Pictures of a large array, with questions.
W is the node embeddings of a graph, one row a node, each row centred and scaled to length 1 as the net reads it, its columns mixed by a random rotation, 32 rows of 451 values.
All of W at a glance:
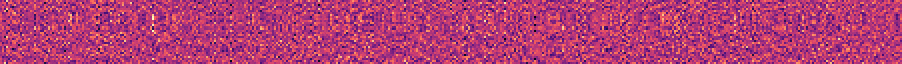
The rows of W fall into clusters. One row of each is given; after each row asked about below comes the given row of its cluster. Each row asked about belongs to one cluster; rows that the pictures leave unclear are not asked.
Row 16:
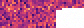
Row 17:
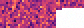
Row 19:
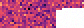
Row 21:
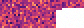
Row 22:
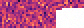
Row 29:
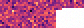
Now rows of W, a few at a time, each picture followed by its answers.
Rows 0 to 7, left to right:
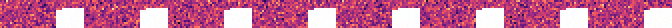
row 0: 19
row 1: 16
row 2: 21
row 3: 22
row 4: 19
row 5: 16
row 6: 21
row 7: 17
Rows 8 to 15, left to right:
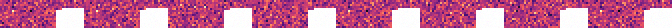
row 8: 29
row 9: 29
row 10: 21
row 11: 17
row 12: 29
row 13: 22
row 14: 22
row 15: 29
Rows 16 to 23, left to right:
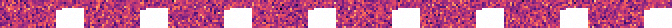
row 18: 19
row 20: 17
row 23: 19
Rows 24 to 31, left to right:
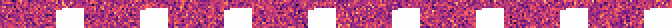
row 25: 22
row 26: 17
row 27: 19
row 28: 21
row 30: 21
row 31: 16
